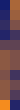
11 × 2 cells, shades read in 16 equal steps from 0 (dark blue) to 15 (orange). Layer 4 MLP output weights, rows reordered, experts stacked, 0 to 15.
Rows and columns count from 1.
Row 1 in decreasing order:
10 0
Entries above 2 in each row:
1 1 1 1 2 2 2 2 2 2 1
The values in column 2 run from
1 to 10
